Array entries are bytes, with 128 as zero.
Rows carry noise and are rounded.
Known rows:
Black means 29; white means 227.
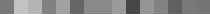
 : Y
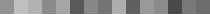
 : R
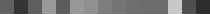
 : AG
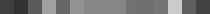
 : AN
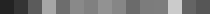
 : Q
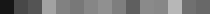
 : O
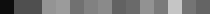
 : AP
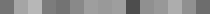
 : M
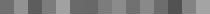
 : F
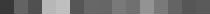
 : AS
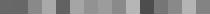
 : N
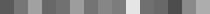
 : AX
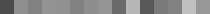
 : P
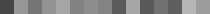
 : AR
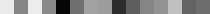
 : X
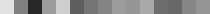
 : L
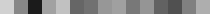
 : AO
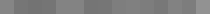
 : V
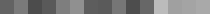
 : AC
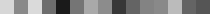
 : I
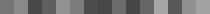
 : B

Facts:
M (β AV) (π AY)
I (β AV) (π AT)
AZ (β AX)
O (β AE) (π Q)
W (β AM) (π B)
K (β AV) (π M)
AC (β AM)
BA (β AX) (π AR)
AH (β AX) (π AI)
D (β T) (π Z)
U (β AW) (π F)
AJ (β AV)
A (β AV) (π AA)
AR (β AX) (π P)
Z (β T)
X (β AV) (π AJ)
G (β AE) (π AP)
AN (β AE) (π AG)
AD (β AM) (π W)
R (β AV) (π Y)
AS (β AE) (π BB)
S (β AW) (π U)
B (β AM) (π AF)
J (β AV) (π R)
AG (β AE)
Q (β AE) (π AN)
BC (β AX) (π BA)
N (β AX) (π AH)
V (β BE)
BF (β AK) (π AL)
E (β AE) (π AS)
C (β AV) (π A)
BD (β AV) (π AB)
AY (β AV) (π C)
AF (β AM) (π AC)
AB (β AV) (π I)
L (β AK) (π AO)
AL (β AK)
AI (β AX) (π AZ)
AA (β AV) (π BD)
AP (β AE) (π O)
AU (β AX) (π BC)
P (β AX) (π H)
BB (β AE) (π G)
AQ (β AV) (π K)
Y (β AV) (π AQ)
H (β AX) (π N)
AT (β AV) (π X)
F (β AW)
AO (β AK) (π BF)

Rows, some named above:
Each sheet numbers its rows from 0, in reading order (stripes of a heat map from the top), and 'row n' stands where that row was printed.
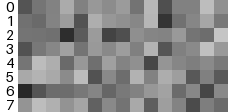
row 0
H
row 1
AH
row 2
AM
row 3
H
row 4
AQ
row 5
J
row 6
AE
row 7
R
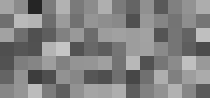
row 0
AL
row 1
AQ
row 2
AK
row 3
E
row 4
H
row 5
AF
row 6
AY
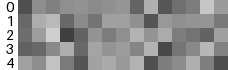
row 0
P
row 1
K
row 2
AV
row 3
N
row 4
C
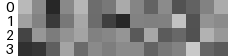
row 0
BF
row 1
AD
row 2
AR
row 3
Q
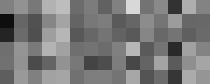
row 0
AU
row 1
G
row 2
BB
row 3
BC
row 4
B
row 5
BA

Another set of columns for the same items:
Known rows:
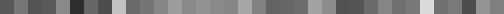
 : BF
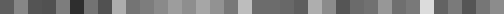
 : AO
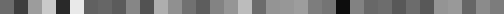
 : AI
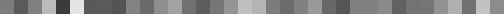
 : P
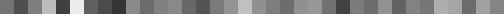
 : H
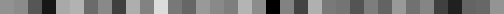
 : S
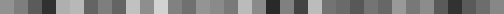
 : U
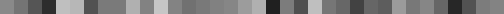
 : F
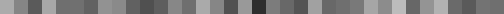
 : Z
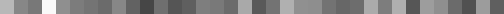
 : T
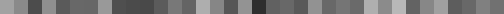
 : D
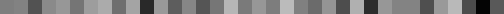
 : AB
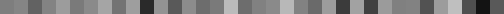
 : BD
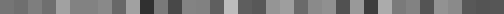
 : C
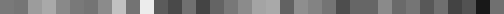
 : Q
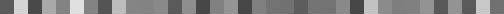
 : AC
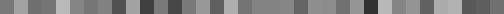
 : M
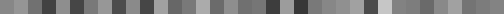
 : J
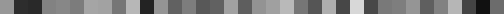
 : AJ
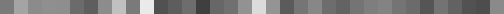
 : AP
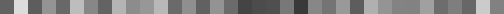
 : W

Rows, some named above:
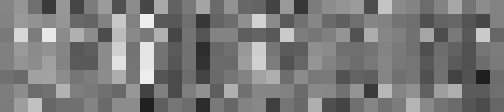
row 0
J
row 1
AP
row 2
AM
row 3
G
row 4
G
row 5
Q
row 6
M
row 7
V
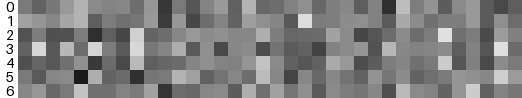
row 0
AY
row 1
AV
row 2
BF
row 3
AF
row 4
AL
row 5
AU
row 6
K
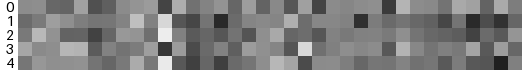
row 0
Y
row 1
AN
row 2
E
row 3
AV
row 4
O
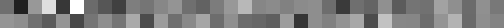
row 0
N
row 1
R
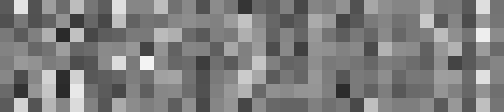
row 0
B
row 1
AL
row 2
BA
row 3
AQ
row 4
BB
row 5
AR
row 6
AH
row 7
AC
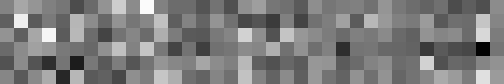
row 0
AS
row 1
AD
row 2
AX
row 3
AG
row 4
L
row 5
BC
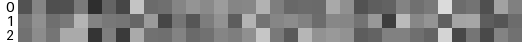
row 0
BF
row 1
M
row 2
AK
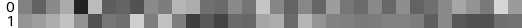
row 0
BC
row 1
AE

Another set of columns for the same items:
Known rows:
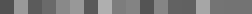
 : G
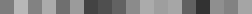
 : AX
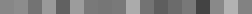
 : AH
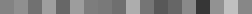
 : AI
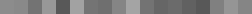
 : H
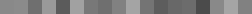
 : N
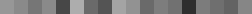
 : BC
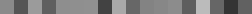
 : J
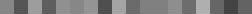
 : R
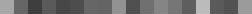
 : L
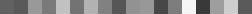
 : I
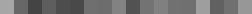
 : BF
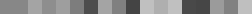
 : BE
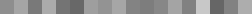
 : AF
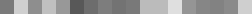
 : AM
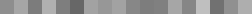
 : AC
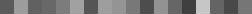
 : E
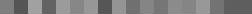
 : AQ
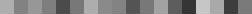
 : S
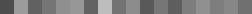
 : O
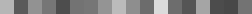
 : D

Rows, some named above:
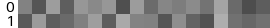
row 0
Y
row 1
BB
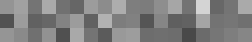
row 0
B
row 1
G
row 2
AR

